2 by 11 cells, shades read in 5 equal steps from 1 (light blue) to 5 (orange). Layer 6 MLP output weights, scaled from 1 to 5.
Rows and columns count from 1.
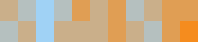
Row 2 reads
2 3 1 3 3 3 4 3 2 4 5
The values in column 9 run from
2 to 3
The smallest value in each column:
2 2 1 2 3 3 4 2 2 4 4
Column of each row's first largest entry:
5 11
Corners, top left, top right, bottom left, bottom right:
3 4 2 5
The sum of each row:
32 33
